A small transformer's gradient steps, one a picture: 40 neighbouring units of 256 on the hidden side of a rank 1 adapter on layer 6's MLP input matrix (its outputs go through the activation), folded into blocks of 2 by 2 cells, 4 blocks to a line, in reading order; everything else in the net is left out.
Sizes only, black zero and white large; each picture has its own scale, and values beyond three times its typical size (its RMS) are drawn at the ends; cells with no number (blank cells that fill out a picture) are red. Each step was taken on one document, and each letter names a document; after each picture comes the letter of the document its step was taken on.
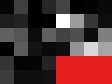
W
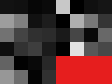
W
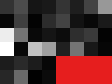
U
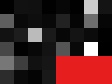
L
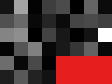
W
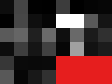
W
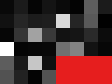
L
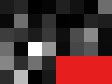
U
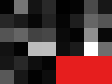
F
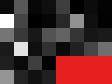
W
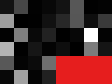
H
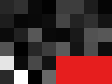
H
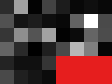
H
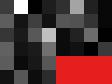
H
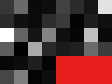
U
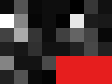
W
